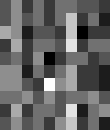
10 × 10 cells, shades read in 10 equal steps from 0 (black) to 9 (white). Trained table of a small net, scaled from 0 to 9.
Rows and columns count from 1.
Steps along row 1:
up down up down up same down same down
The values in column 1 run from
2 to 6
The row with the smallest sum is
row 5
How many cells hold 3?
17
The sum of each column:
36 50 24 37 33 35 61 22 32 23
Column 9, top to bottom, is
3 4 2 4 2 2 2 5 4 4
